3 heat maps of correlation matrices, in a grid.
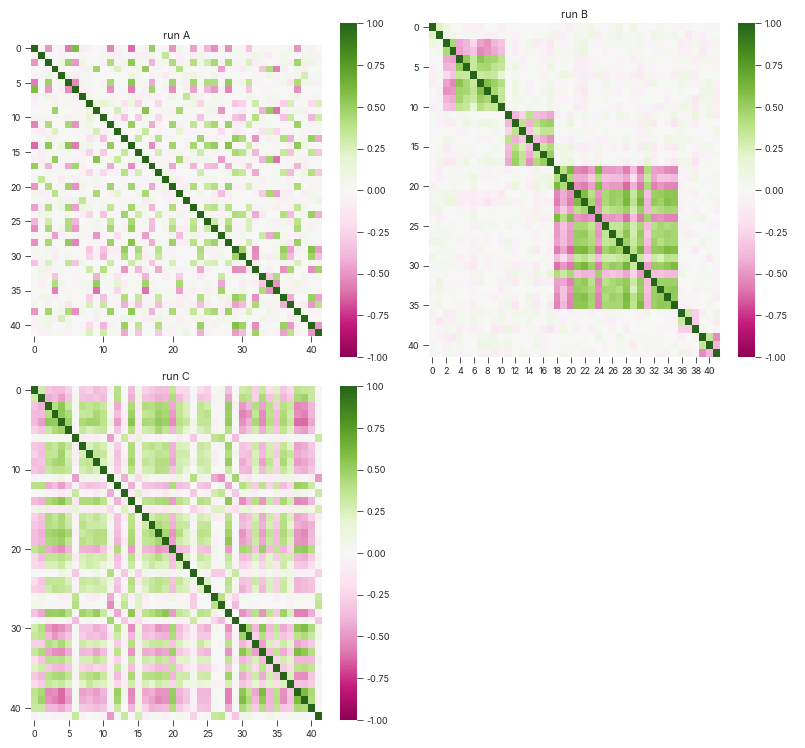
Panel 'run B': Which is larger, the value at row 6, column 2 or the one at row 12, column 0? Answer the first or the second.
the second
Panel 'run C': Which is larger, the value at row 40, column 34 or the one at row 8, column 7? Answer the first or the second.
the second
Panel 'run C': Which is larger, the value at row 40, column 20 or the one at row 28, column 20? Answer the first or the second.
the first
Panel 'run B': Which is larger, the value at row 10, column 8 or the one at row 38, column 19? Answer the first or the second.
the first
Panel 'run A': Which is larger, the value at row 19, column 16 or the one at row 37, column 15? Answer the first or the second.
the first
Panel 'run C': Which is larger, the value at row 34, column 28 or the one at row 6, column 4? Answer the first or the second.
the first
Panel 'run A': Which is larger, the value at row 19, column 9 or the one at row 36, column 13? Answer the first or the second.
the second
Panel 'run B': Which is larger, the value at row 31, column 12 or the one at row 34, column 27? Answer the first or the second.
the second
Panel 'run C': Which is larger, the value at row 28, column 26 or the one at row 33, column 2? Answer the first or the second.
the first
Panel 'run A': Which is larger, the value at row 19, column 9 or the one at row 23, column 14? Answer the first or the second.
the second
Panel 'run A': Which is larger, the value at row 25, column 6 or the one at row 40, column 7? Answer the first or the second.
the second
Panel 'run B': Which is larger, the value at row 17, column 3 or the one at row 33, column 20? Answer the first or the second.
the first
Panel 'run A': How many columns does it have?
42
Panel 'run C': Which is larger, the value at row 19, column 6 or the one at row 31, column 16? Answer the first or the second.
the first
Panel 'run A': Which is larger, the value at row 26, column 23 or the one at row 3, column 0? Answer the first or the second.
the first
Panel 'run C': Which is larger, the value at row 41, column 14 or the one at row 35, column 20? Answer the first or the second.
the second
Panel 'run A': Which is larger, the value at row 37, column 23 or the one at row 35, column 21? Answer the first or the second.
the first
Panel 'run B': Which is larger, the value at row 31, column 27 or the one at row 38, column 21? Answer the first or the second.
the second
